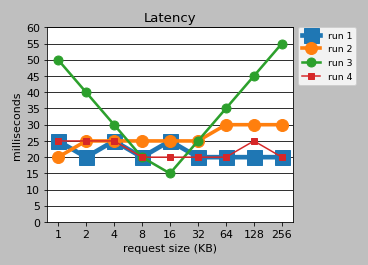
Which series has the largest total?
run 3
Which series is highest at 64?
run 3
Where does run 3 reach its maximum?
256
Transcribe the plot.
Title: Latency
x-axis: request size (KB), ticks 1 2 4 8 16 32 64 128 256
y-axis: milliseconds, ticks 0 5 10 15 20 25 30 35 40 45 50 55 60
Legend: run 1, run 2, run 3, run 4
Values:
run 1: 25 20 25 20 25 20 20 20 20
run 2: 20 25 25 25 25 25 30 30 30
run 3: 50 40 30 20 15 25 35 45 55
run 4: 25 25 25 20 20 20 20 25 20
